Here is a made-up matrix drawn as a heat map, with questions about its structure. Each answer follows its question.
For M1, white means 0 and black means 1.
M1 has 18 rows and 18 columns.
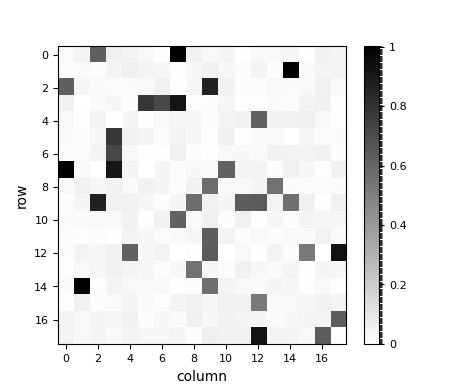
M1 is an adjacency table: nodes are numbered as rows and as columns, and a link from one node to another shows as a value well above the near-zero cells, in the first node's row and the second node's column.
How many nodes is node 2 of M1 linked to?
2
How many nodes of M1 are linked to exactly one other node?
9
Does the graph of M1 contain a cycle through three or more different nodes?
no
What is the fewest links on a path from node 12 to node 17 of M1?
1
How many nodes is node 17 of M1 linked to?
2
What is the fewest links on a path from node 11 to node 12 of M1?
2
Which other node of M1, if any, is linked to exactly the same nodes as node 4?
node 15
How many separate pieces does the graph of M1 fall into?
1
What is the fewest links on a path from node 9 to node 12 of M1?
1
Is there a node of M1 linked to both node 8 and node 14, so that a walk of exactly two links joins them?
yes
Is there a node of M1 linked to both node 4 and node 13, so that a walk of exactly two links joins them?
no
